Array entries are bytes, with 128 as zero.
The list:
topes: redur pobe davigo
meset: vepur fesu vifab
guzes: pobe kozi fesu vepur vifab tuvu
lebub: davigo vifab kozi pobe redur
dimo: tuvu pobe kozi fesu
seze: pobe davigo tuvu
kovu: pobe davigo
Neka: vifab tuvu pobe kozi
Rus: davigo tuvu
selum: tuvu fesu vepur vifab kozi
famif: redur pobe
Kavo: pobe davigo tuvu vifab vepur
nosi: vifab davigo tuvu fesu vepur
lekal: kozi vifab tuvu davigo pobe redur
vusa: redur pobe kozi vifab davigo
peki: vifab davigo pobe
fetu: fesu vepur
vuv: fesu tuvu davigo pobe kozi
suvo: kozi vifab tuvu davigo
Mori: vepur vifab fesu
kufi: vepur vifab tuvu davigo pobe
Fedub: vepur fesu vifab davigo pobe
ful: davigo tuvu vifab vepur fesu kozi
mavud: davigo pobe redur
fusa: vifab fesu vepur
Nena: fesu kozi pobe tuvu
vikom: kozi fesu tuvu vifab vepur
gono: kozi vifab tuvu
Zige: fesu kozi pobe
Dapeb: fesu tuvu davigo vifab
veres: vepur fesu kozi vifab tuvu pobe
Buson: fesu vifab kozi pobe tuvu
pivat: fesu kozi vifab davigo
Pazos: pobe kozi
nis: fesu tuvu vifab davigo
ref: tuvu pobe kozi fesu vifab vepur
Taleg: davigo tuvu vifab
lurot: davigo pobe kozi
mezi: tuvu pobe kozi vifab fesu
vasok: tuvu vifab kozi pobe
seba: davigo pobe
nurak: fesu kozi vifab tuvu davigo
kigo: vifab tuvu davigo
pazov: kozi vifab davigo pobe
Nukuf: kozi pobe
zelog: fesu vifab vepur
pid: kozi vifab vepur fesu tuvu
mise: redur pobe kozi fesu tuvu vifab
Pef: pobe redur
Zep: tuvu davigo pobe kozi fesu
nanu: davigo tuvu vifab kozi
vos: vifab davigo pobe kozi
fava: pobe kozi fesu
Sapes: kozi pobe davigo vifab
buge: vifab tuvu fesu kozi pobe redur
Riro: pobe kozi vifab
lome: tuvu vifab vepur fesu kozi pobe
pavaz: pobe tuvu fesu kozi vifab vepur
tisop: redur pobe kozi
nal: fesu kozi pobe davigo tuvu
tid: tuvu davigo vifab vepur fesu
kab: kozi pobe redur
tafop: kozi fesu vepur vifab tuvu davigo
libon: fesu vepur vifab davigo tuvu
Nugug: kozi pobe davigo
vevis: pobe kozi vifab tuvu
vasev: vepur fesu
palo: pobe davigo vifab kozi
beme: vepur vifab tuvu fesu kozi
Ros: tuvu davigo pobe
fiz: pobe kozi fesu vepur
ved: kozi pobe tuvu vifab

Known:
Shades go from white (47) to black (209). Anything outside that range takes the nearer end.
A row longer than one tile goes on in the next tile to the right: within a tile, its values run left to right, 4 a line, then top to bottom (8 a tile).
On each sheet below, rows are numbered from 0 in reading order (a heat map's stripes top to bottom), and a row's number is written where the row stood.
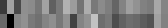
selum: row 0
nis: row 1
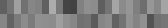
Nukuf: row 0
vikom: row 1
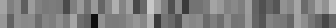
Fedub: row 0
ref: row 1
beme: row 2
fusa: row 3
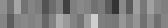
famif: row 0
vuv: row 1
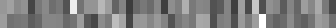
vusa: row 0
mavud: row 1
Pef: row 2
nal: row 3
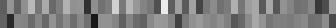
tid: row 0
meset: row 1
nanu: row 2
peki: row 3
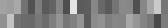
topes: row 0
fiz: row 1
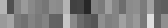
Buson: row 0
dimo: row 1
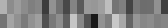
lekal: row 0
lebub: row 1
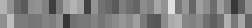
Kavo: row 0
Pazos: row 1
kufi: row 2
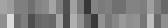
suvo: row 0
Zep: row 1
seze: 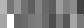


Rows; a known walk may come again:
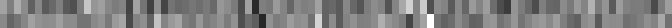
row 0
seba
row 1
lekal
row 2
Neka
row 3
dimo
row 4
fiz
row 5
nal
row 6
Pazos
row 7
Fedub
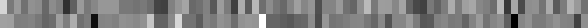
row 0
kufi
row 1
vasok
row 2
Nugug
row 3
kigo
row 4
pid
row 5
vasev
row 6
selum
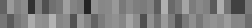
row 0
lurot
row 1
Riro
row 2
Nukuf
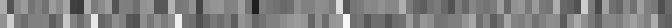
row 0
Nena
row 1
Rus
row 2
nurak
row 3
fava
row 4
libon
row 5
vos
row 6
Sapes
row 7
Zige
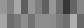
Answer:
pazov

